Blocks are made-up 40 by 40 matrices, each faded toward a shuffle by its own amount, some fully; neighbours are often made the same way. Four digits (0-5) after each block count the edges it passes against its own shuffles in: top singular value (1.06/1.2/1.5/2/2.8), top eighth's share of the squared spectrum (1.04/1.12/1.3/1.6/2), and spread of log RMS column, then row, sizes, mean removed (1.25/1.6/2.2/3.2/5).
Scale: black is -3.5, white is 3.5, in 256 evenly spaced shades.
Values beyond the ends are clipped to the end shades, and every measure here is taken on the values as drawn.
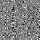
3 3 2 1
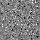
2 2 1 0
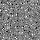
0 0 0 0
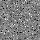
1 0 0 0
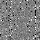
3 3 2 0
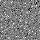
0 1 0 0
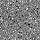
0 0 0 0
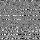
2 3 0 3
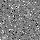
0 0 0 0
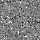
2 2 0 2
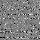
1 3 0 2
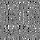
3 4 2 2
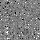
2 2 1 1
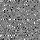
3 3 1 1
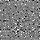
3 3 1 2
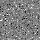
1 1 0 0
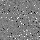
0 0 0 0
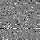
3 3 0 2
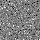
0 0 0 0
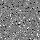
0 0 0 0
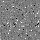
1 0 0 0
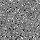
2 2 0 0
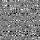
3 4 1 3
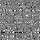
3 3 0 2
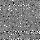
3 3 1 2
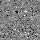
1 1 0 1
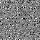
1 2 0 2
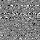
2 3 0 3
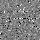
2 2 0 1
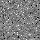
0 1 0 0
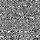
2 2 0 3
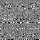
2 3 0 3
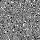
0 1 0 0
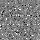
2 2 0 1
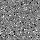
0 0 0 0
